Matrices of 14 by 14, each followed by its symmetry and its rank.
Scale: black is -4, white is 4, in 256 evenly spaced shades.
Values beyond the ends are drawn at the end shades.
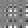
symmetric, rank one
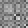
symmetric, rank three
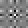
symmetric, rank one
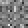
neither, rank three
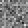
symmetric, full rank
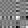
symmetric, rank one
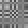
symmetric, rank one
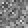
symmetric, full rank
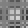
symmetric, rank one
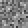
symmetric, full rank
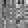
neither, rank three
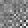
symmetric, rank three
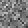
symmetric, full rank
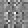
neither, rank three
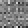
neither, rank three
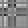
symmetric, rank one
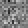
neither, rank three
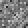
symmetric, full rank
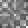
symmetric, rank three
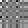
symmetric, rank one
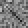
symmetric, full rank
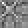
symmetric, rank three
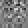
neither, rank three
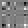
symmetric, rank one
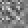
symmetric, rank three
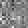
neither, rank three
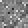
symmetric, full rank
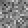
symmetric, full rank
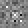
symmetric, rank three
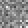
symmetric, rank three
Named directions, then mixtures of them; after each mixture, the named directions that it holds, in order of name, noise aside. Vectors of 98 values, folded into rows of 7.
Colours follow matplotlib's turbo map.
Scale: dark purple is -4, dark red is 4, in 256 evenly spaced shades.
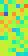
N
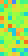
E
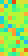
E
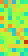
E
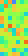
E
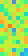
E, N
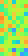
E, N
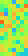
E, N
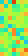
E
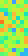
E, N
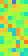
E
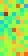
N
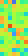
E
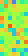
E
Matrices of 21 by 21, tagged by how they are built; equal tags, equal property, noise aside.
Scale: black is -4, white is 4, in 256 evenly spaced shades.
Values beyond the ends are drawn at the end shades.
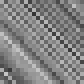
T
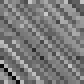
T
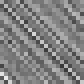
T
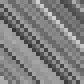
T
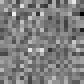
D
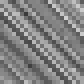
T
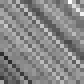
T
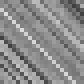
T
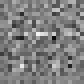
D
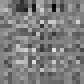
D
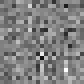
D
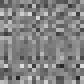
D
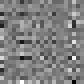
D
